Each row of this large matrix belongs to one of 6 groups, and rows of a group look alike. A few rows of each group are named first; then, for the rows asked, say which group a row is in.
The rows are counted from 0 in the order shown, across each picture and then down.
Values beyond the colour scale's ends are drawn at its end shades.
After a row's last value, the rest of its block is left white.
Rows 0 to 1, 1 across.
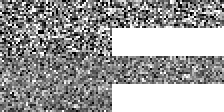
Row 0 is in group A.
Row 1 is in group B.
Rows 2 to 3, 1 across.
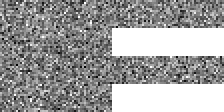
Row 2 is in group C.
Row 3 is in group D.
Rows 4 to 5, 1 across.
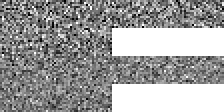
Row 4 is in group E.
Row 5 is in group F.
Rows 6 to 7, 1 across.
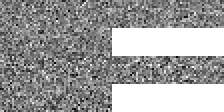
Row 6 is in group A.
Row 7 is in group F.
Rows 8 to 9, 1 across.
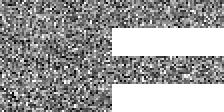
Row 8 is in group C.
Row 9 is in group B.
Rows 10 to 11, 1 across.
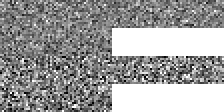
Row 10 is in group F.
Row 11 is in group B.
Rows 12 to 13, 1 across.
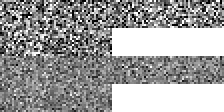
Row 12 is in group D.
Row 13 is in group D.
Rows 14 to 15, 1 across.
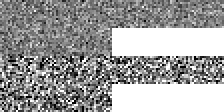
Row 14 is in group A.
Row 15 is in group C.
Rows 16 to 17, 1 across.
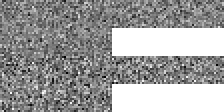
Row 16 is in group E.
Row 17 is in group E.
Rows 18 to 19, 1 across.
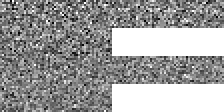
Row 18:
F
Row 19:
B
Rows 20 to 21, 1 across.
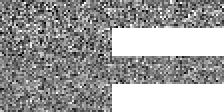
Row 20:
A
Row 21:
A
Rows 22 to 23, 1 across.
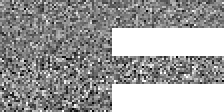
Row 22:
F
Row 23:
B
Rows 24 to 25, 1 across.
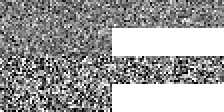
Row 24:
B
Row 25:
A
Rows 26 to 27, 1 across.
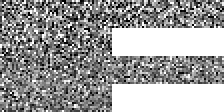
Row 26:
E
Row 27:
B
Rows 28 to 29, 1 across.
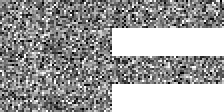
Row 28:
D
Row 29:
C
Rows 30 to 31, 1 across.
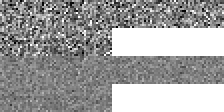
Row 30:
C
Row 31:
C
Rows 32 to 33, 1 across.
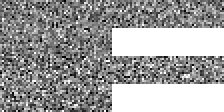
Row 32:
E
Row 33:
B
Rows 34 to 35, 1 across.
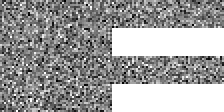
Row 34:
E
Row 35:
D
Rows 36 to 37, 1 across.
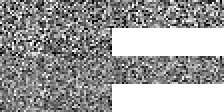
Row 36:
D
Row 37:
D
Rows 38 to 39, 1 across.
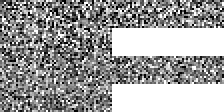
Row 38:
E
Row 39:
C
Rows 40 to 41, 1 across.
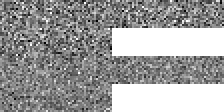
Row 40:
D
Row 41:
C
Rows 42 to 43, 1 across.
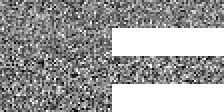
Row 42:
C
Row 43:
F
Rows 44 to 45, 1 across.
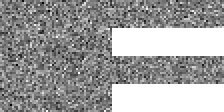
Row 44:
A
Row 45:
C
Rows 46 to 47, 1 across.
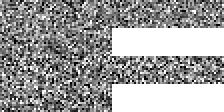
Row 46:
C
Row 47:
E
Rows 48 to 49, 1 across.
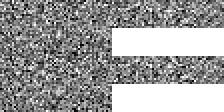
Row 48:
F
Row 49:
F
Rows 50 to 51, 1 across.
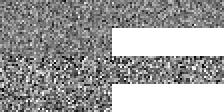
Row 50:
E
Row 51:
C
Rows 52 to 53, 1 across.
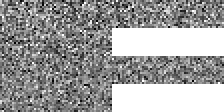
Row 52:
C
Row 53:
E
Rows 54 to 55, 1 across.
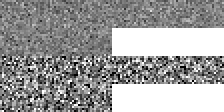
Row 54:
B
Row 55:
E
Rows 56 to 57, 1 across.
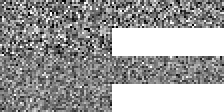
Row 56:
E
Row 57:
D
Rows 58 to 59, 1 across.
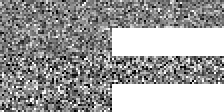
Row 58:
A
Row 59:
E
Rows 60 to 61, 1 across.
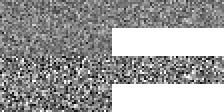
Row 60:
B
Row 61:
B
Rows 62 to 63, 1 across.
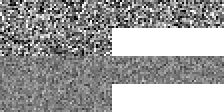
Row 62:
C
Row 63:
E
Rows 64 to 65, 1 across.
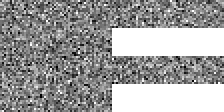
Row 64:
F
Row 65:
E
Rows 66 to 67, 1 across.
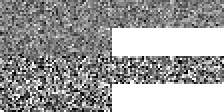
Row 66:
A
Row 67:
A
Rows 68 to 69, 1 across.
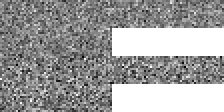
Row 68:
A
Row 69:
D
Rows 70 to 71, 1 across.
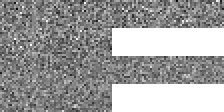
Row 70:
D
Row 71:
B
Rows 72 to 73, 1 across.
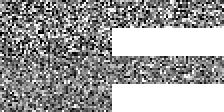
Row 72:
A
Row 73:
B
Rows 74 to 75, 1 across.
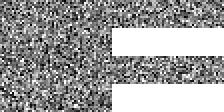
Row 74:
E
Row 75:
B
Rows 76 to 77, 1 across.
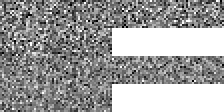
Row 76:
D
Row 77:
E
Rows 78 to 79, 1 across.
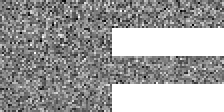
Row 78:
E
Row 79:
A
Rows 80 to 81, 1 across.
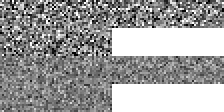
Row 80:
F
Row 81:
E
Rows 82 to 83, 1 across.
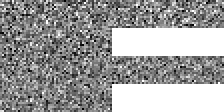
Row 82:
F
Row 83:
E
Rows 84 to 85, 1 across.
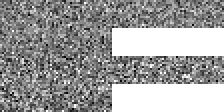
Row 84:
E
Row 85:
B
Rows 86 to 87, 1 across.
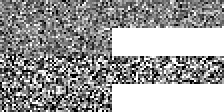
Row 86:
A
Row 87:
F
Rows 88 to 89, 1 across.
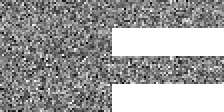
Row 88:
B
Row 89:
A
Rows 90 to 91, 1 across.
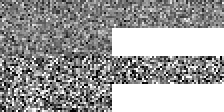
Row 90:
B
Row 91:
D
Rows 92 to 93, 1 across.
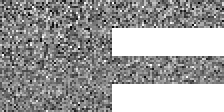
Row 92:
E
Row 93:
F
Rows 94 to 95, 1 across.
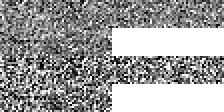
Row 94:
C
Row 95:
C
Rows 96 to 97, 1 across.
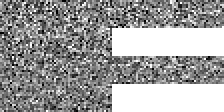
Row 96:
A
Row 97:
F
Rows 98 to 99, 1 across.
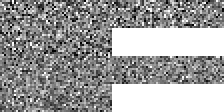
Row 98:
F
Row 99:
D
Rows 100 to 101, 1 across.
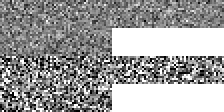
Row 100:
F
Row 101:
B
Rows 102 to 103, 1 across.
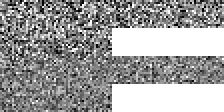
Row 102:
C
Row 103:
F
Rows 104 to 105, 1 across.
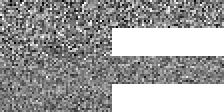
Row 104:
C
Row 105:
F
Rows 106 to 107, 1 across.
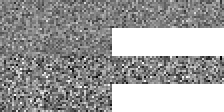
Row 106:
D
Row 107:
D
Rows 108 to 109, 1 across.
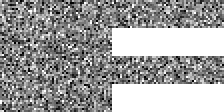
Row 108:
C
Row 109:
E
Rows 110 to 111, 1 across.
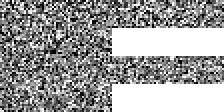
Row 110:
F
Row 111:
A
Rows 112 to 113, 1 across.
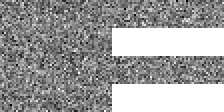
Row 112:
B
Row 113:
C
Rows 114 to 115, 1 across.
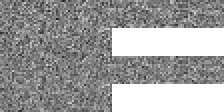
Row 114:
A
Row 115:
A
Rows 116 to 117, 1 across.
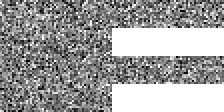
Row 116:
C
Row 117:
A
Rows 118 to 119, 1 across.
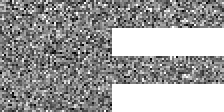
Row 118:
F
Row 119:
B
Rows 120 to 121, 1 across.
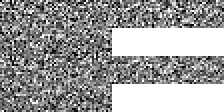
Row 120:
F
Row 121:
F
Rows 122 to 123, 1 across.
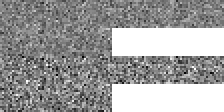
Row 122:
A
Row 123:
A
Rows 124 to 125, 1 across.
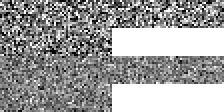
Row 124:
F
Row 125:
A
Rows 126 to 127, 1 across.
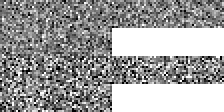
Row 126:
E
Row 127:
D
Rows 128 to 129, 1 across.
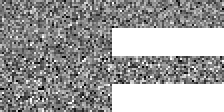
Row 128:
E
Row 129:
A
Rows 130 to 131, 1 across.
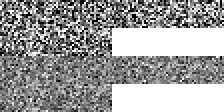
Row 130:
D
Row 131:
D
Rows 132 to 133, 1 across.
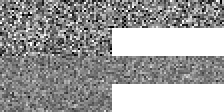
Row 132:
D
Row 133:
B
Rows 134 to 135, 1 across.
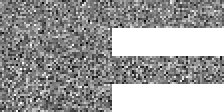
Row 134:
A
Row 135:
D
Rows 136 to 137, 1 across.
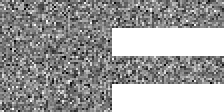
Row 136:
F
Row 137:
E
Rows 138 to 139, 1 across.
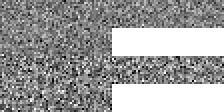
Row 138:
E
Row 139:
E
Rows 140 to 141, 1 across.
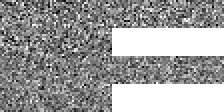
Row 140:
B
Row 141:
A
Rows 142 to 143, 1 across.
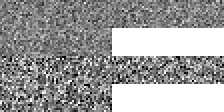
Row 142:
D
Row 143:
E
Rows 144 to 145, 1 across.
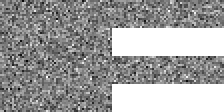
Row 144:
A
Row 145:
F
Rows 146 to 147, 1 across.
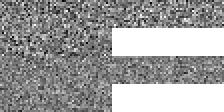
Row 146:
B
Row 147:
A
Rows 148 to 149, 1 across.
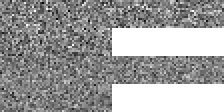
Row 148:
A
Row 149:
B
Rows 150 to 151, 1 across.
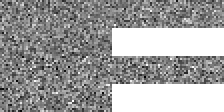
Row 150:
B
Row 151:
A
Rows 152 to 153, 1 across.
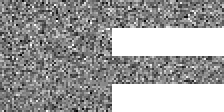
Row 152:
A
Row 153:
F
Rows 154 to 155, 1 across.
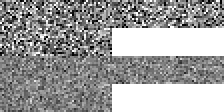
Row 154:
D
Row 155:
A
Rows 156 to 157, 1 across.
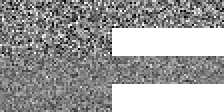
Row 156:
E
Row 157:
F
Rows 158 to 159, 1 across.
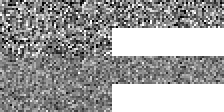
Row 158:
C
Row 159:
C
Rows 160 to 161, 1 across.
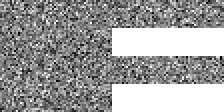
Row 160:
F
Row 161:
D
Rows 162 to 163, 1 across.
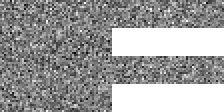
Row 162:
F
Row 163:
B
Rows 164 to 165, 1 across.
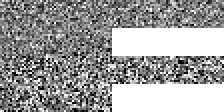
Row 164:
F
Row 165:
A
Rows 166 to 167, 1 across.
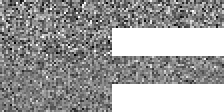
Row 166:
C
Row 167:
F
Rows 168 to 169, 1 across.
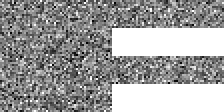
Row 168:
F
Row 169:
C
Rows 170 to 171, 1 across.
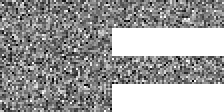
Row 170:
B
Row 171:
E
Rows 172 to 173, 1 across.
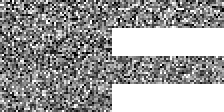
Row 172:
F
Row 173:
B
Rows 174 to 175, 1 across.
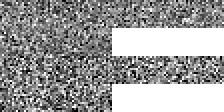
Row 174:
B
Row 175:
D
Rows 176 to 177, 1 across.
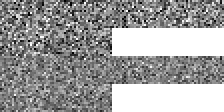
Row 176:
D
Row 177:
D
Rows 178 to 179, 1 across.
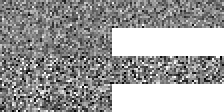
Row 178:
E
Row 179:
D
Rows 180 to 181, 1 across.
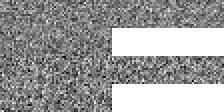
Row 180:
F
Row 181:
E
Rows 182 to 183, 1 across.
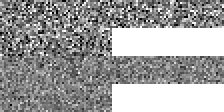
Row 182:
A
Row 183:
C
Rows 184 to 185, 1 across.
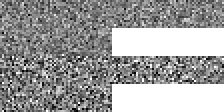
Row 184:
B
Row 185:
F
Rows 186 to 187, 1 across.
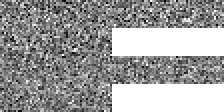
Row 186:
B
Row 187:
A
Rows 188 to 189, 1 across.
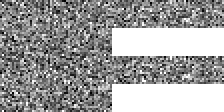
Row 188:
B
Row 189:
B
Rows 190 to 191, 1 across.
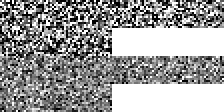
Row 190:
F
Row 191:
D
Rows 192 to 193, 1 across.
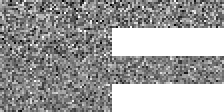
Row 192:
C
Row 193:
A
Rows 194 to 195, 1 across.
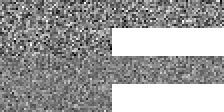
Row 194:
D
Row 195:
B
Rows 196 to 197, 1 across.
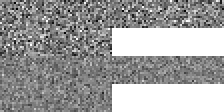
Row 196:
D
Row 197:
E
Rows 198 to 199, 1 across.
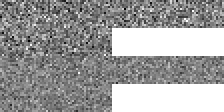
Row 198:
B
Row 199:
C
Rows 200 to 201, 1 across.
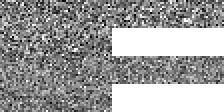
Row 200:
B
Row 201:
C
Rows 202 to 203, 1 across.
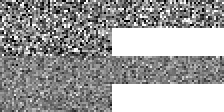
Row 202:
B
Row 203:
D
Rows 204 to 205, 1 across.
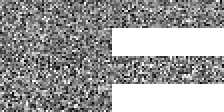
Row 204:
D
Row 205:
B
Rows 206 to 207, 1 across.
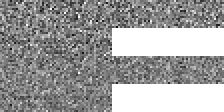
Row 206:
C
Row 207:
C
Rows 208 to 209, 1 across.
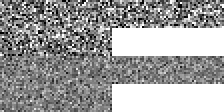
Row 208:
A
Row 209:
E
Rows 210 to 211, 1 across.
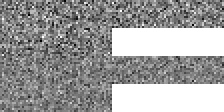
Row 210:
E
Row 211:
E
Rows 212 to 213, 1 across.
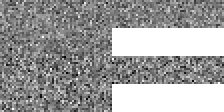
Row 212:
C
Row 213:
E
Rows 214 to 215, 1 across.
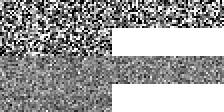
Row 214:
D
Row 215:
C
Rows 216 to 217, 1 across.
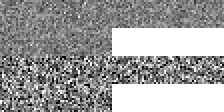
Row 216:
C
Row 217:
E
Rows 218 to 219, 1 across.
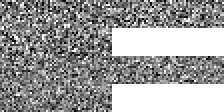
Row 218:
B
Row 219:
F
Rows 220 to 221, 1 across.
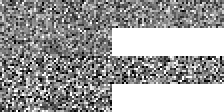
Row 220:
C
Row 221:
D
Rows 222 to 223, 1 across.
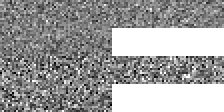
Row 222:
F
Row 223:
B
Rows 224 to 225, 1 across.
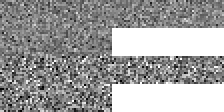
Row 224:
B
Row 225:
A
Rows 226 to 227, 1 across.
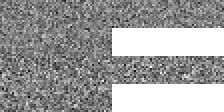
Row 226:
E
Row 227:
B
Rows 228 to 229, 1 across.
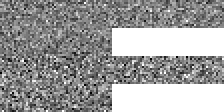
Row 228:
F
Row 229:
B
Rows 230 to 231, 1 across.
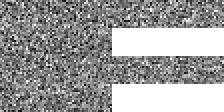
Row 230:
B
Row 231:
A
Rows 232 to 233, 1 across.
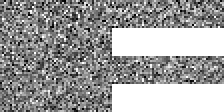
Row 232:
E
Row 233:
F
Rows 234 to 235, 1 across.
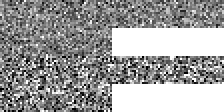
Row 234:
C
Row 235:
A
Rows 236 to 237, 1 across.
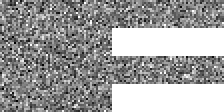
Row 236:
C
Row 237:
B
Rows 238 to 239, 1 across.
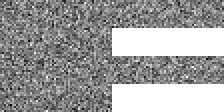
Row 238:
E
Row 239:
F
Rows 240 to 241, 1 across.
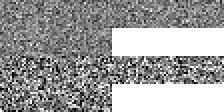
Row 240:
D
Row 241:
A
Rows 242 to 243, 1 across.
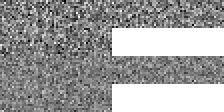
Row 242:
E
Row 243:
E
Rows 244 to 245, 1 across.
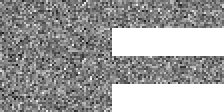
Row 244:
A
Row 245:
C
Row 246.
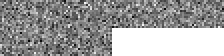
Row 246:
E
